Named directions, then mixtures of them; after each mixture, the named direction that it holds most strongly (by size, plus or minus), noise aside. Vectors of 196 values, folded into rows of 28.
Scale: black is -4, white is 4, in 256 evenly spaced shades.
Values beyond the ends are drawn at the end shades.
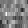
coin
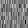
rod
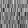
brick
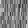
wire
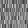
brick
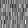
rod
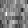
coin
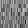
rod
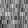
coin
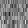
rod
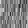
wire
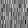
rod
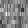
coin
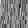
wire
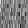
brick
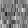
coin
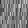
wire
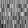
rod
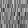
brick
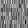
rod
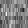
coin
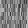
wire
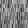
brick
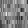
coin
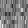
coin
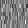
rod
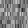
wire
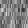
wire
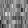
coin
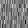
rod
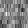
coin
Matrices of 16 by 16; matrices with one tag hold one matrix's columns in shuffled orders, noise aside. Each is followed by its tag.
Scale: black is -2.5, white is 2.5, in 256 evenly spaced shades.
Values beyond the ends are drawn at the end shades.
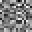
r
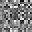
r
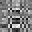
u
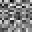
r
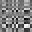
u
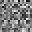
r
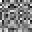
r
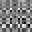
u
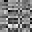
u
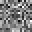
r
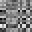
u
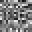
r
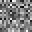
r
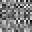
r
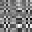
u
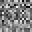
r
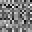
r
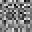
r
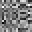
r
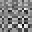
u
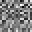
r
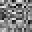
r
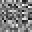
r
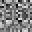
r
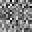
r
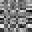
u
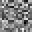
r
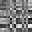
u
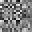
r
